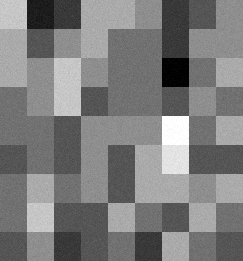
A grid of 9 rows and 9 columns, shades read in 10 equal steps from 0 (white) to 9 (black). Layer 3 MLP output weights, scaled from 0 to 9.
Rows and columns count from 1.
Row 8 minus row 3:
2 -2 4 2 -2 0 -3 -2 2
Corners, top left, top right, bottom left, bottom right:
2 4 6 6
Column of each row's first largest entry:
2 7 7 4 3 1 5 3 3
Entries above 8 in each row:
0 0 1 0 0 0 0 0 0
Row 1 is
2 8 7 3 3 4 7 6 4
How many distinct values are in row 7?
4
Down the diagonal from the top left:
2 6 2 6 4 3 3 3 6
